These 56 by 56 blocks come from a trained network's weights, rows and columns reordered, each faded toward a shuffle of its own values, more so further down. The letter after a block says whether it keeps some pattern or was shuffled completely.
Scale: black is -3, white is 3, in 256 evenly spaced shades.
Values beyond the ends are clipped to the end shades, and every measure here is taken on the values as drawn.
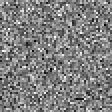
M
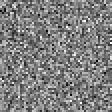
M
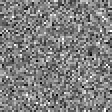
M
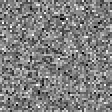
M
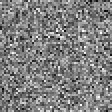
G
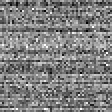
G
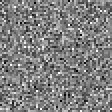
M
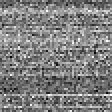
G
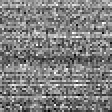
G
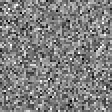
M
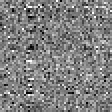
G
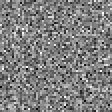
M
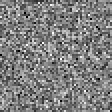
M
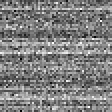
G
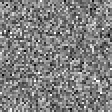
M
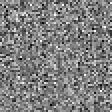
G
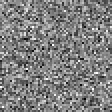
M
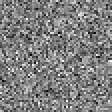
M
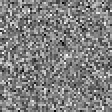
M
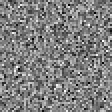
M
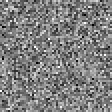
M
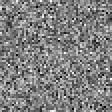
M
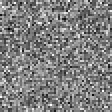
M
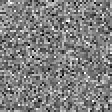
M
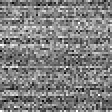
G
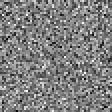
M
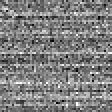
G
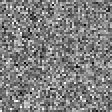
M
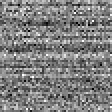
G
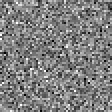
M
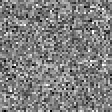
G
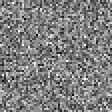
M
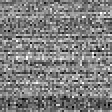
G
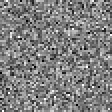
M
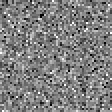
M
